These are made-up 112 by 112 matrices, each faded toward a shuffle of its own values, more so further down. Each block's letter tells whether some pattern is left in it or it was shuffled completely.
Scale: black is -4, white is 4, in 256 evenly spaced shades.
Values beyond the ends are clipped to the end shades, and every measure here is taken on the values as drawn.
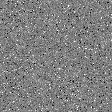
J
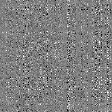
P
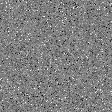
J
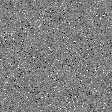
J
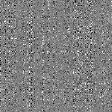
P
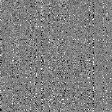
P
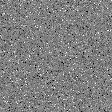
J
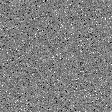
J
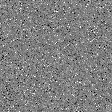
J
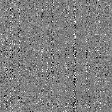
P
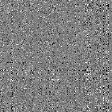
P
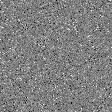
J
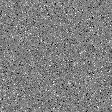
J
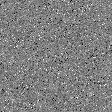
J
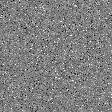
J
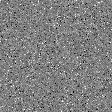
J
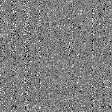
P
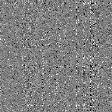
P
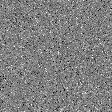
J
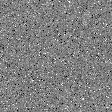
J
